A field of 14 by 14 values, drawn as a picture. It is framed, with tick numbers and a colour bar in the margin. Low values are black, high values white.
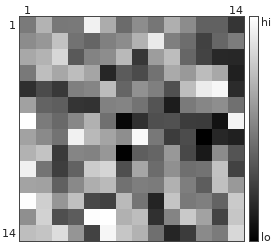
Mirror symmetry: none. Ninth with the highest average: bottom left. Stripes: none. Average level on the scale: 50%. Ninth with the lowest average: middle right. Odd rows or columns: none.
